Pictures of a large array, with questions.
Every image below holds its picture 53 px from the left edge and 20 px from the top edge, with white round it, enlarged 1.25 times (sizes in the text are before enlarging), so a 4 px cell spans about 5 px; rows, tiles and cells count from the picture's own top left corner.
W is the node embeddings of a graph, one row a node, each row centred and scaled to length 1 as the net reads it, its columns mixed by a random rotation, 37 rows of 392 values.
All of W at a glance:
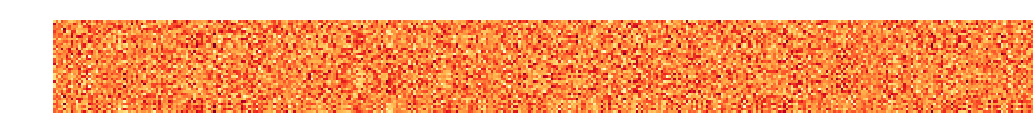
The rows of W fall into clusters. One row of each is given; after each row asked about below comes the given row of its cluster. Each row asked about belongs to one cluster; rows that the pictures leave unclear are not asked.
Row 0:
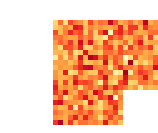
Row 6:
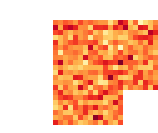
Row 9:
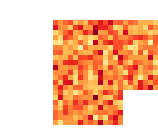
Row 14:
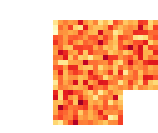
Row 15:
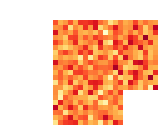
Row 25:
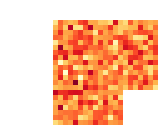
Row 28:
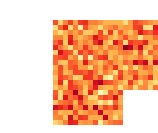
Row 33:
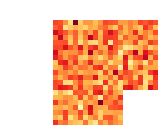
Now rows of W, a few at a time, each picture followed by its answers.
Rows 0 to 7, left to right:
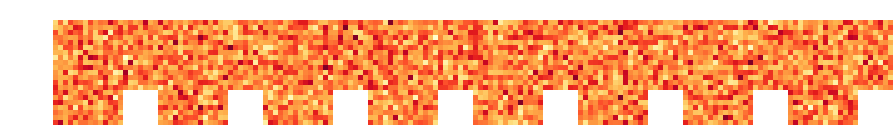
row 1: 28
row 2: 15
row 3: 33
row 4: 33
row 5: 9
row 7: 0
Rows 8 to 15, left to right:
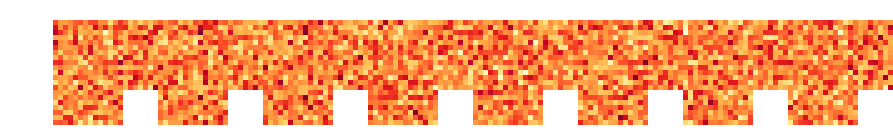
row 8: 6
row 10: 9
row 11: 28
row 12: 25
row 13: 6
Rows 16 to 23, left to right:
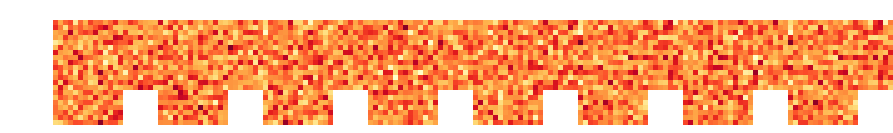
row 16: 9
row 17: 28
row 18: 14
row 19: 25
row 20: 15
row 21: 14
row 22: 0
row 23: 14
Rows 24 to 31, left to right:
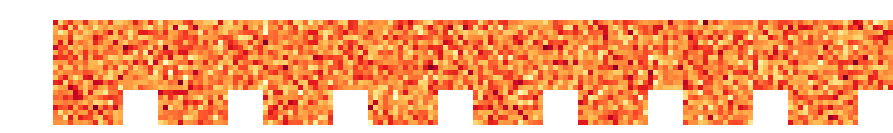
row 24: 28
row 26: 14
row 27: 15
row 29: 0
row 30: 33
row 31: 6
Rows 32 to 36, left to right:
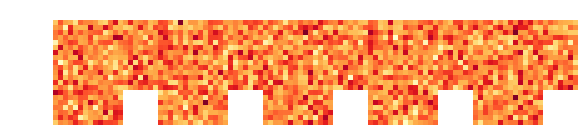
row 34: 9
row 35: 33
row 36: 9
